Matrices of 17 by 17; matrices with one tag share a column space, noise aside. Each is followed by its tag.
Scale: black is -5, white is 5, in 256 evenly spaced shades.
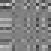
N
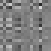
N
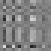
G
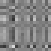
G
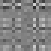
N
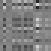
N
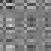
N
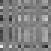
G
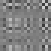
N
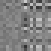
N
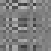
N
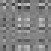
N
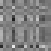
G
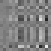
G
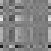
G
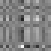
G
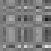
G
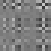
N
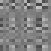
N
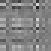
N
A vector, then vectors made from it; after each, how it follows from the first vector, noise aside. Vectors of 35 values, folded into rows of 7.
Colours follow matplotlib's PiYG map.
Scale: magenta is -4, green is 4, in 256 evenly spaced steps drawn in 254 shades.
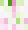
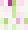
negated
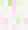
shrunk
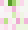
sign-scrambled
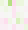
shrunk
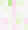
shrunk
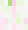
shrunk
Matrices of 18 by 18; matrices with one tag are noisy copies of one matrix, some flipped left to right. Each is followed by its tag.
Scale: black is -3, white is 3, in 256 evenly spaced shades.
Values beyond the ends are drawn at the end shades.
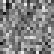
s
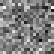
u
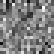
s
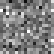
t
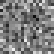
u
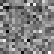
u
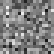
t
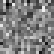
s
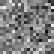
u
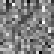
s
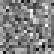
t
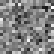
u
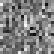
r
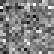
u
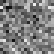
u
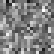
s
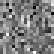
r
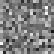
t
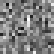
r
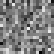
s
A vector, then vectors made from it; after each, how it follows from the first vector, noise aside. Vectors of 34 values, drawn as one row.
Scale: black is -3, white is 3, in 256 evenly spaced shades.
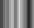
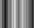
reversed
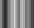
reversed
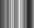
copied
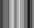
copied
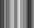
copied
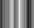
copied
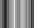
reversed
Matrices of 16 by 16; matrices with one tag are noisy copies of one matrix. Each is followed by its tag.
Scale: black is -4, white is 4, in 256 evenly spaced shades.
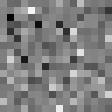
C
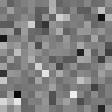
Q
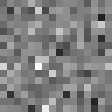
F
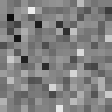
C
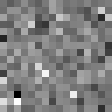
Q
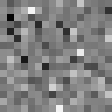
C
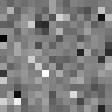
Q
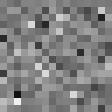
Q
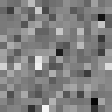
F
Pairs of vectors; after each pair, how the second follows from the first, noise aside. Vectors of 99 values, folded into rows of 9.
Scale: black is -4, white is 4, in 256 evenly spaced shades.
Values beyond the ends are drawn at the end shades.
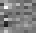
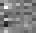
copied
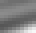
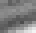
copied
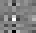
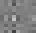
shrunk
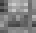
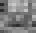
copied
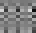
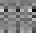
copied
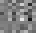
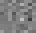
shrunk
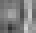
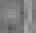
shrunk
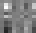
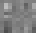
shrunk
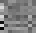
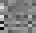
copied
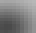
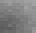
shrunk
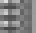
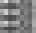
copied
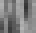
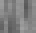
shrunk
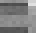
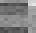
copied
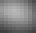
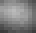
copied
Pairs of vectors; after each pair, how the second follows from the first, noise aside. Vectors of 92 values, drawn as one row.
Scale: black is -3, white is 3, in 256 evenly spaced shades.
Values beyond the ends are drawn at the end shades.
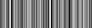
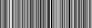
sign-scrambled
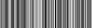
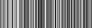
sign-scrambled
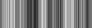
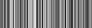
sign-scrambled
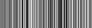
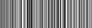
sign-scrambled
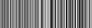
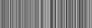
shrunk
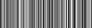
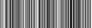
shuffled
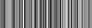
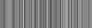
shrunk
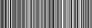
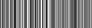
shuffled
